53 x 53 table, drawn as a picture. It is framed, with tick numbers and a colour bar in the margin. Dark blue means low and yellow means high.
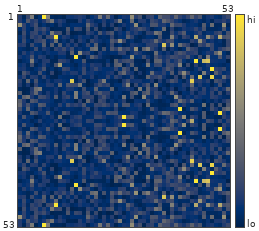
Histogram: skewed, a long tail of high values. Grain: fine. Slope: none. Stripes: none. Seam: none. Odd rows or columns: none. Mirror symmetry: top to bottom.
